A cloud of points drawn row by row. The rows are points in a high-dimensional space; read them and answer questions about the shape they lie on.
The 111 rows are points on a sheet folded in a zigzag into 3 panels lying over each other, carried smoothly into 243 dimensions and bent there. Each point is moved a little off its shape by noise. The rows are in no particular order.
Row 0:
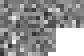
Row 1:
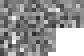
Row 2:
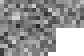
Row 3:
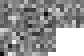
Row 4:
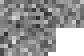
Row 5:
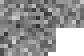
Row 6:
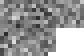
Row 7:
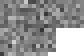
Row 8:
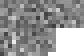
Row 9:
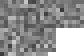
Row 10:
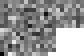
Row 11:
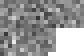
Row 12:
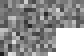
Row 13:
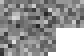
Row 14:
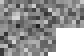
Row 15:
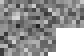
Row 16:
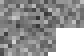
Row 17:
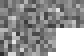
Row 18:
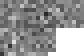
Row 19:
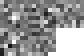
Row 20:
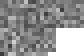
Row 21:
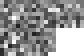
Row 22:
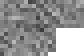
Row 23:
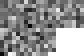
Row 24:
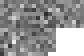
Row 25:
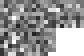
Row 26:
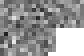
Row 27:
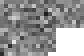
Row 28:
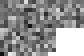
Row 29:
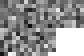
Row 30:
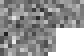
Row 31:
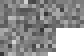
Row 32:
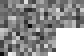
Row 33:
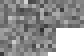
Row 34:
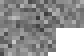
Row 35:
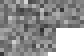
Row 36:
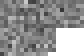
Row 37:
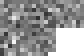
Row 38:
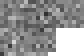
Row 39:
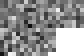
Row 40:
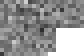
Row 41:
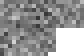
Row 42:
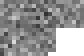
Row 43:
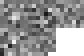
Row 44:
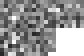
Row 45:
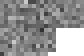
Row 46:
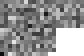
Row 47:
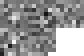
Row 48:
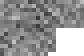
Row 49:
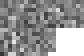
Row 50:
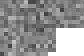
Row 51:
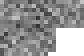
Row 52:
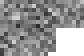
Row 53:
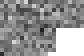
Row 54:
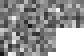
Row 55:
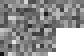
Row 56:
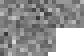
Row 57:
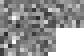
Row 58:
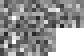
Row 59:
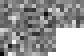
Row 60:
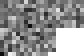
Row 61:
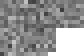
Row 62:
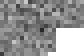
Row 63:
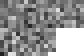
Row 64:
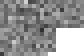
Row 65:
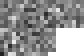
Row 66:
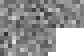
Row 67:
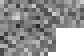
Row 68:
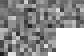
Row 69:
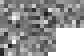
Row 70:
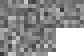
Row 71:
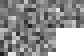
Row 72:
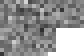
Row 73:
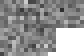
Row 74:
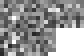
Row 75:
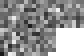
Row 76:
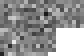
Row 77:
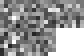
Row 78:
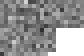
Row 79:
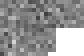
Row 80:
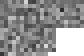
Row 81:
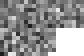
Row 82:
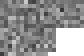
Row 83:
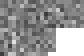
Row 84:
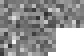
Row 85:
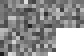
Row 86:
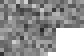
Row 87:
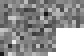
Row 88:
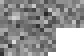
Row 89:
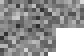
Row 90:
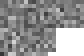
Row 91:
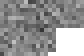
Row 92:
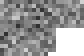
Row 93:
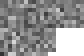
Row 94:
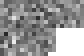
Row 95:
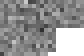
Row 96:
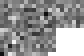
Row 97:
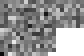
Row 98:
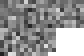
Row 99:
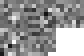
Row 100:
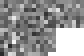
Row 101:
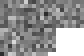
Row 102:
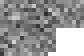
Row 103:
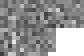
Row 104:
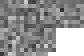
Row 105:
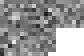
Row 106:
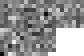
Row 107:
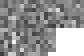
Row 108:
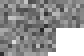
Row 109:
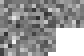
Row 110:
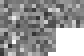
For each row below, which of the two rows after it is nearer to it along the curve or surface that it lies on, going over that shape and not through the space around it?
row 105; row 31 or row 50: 31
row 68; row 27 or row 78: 78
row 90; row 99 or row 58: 58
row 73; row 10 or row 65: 65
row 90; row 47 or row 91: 91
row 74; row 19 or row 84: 84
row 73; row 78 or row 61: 61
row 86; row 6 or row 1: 6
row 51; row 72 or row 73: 72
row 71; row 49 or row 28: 49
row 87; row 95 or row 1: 95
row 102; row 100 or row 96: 96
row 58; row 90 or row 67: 90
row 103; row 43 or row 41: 41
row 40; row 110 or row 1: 110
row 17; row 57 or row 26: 26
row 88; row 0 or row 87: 87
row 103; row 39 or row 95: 39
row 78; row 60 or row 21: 60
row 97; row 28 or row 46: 46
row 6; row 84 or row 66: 84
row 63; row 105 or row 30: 30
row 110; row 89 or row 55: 89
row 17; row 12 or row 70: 70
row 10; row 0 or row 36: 0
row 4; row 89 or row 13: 89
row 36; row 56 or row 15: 56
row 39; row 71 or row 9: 71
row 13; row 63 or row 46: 46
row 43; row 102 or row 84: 102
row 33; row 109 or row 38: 38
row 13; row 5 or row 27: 27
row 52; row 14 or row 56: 14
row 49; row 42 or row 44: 44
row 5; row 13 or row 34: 34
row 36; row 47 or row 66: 66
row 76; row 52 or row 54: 52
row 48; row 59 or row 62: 62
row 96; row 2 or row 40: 2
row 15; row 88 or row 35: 88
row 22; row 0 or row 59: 0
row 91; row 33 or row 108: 33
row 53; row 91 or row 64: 64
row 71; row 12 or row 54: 54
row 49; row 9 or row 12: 9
